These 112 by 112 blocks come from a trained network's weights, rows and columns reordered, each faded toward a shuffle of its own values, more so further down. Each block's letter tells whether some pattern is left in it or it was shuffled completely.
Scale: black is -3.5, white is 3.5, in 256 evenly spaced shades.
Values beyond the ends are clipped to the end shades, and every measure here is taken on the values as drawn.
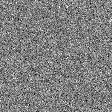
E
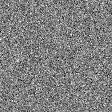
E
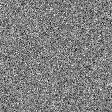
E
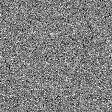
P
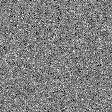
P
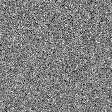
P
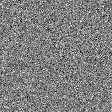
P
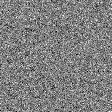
P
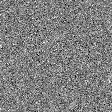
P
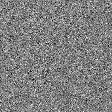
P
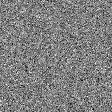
P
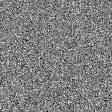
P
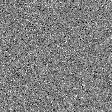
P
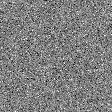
E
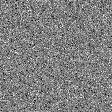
E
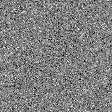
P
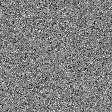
E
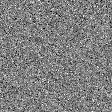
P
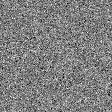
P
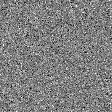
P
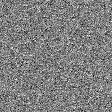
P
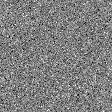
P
